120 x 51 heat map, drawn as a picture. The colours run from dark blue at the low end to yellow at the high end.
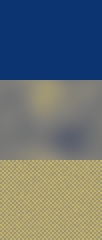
It is made of 3 by 1 panels. Panel 1,1: very low, flat. Panel 2,1: middling, smooth. Panel 3,1: high, checkered.
